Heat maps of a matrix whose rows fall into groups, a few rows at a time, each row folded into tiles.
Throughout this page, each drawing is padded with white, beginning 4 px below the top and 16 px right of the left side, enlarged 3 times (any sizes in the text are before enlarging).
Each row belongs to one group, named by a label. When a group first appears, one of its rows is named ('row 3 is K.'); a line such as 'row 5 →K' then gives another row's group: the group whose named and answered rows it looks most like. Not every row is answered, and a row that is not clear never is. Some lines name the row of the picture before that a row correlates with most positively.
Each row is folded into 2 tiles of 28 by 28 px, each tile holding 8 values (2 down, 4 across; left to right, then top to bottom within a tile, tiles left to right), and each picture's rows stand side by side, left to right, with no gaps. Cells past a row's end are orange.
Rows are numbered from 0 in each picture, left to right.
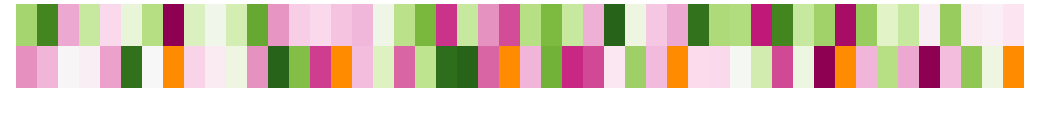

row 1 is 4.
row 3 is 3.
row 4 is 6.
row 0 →6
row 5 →3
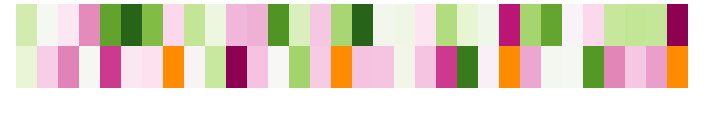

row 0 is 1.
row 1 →3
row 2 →6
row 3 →6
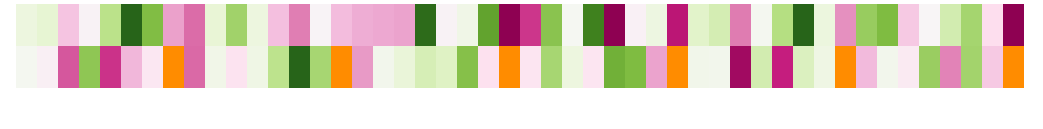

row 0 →1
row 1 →4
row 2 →4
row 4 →1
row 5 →6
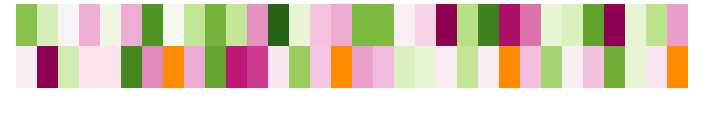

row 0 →6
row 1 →3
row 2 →6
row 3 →4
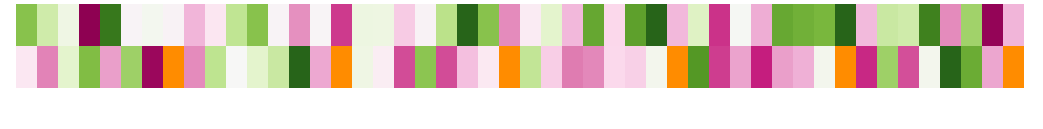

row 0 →6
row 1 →4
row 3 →1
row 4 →1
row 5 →4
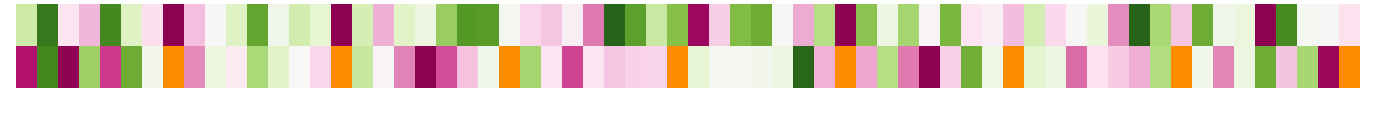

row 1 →4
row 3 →1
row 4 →4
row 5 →3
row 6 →1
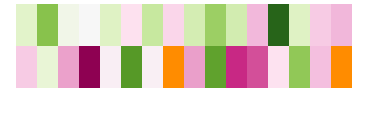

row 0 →3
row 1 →3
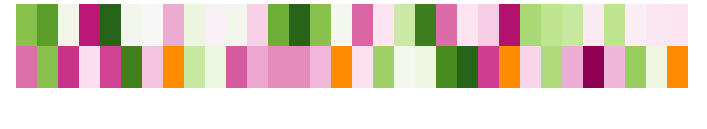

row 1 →1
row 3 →3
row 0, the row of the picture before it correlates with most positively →1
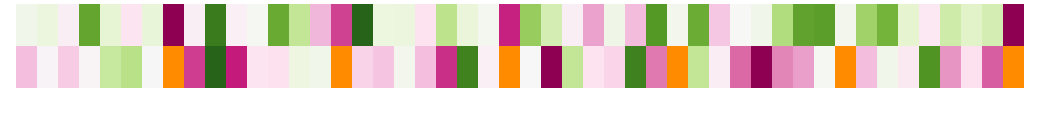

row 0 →4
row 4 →1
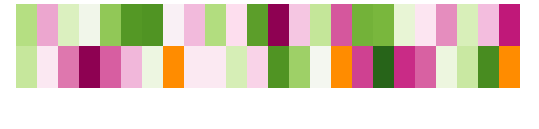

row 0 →1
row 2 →3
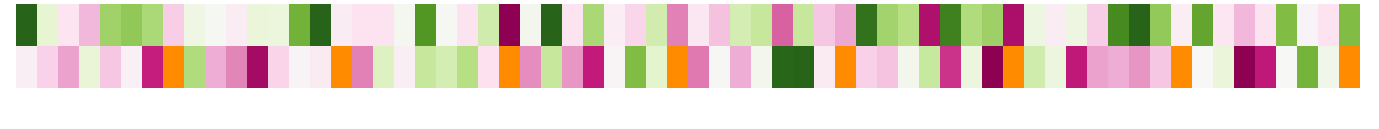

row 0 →6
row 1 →1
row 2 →4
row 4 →4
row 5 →6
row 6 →1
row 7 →3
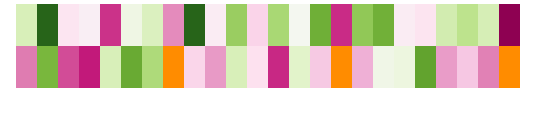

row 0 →3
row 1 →6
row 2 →6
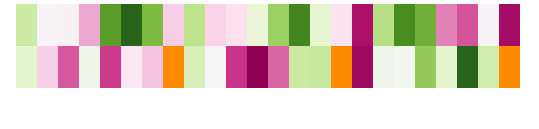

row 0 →1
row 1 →1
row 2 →4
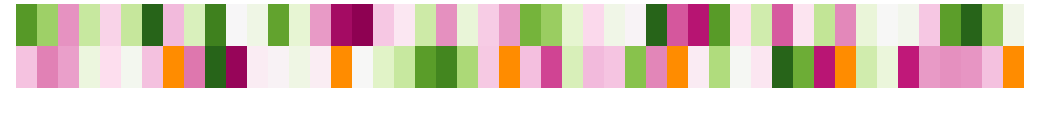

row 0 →6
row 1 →3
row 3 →6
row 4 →4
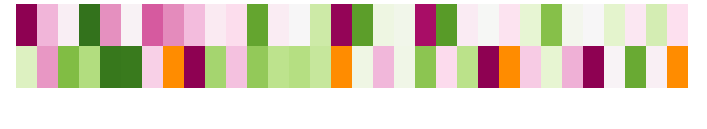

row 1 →4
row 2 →6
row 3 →3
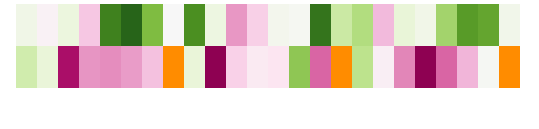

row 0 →1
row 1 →6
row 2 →1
